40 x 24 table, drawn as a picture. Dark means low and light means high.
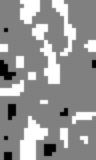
Grain: blotchy. Mirror symmetry: none. Slope: none. Average level on the scale: 60%.
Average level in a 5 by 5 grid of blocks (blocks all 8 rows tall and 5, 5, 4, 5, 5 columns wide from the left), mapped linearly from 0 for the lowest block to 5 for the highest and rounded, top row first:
1 4 2 3 1 / 2 2 3 2 2 / 1 2 3 2 1 / 0 2 1 1 2 / 0 5 0 2 1
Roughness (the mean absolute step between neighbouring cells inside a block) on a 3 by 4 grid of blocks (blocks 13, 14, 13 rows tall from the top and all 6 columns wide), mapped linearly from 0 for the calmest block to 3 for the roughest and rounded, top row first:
1 2 2 1
3 1 1 0
2 2 2 2
